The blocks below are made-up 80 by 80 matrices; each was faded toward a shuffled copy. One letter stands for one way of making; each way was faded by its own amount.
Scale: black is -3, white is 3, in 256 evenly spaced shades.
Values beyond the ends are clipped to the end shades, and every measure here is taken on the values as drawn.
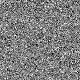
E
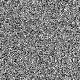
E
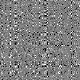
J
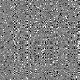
J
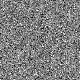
E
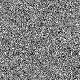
E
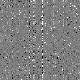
J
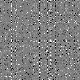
J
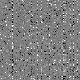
J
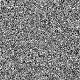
E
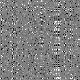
J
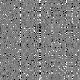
J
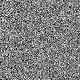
E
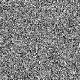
E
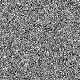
E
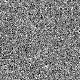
E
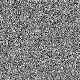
E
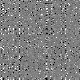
J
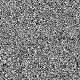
E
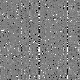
J
